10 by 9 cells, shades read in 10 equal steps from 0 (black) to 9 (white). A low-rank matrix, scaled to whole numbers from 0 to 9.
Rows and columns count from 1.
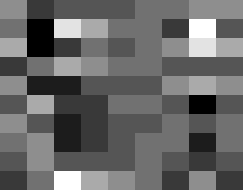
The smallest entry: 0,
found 3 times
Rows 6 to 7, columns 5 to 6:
4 4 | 3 3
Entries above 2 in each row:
8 7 7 8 7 6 7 6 8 6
